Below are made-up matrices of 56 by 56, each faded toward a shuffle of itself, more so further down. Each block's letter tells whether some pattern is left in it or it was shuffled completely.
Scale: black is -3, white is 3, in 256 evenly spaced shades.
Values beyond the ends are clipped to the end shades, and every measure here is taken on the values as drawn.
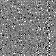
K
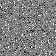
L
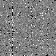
K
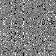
K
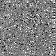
K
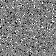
L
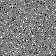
L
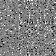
K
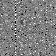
K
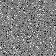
L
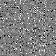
K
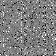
K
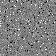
L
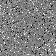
L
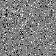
K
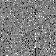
K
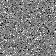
L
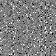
K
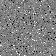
L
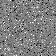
L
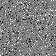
L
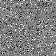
K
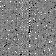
K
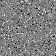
L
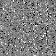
K
